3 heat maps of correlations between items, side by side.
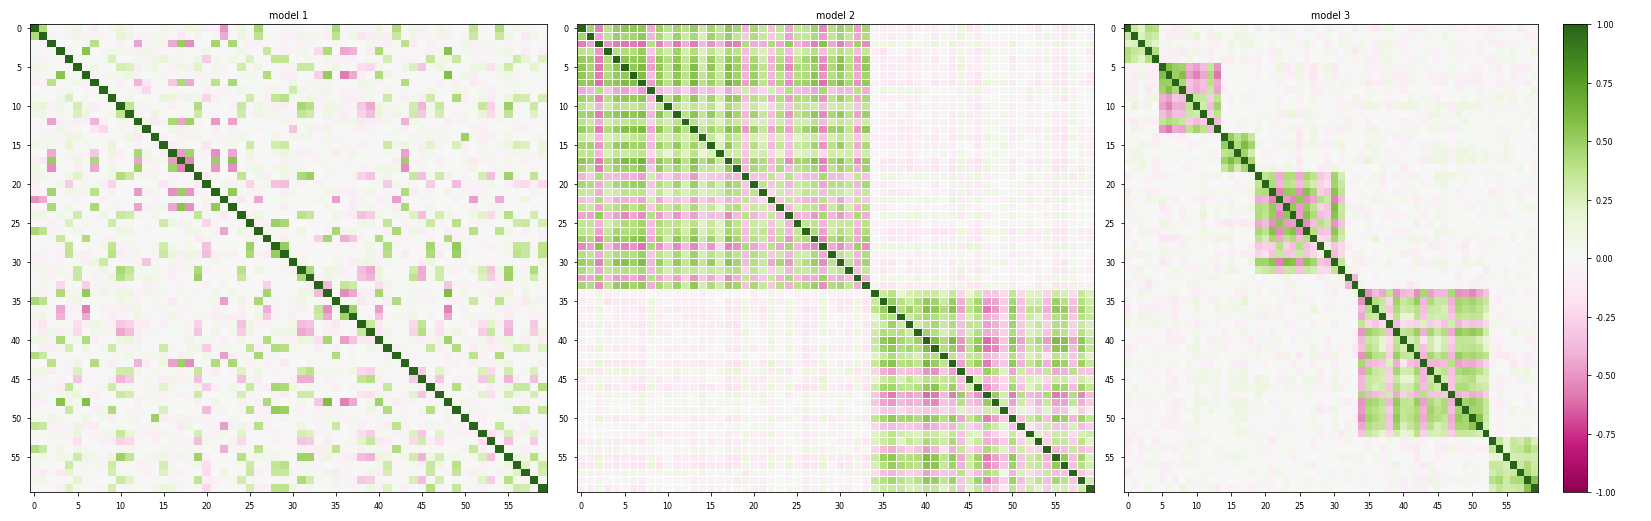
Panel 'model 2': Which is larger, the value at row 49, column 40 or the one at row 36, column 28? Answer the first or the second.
the second
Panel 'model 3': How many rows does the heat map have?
60
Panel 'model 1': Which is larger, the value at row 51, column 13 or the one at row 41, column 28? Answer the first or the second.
the second
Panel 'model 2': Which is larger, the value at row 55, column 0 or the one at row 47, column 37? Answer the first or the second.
the first
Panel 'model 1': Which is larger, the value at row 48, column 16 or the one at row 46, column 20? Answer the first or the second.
the first
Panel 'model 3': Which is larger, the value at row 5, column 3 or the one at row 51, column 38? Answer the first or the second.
the first
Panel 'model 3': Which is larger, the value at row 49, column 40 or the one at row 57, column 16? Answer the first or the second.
the first
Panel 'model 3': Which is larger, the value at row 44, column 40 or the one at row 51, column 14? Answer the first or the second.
the first
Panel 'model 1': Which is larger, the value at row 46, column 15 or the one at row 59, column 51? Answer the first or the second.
the first
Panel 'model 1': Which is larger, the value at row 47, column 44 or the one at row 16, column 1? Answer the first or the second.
the first
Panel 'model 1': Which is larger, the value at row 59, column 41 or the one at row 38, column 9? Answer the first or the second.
the first
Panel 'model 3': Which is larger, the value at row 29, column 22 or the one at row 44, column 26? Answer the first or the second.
the first
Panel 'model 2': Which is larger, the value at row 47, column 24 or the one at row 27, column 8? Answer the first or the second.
the first
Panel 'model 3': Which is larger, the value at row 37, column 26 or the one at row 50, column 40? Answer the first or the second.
the second
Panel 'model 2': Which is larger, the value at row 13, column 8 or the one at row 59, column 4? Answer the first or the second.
the second
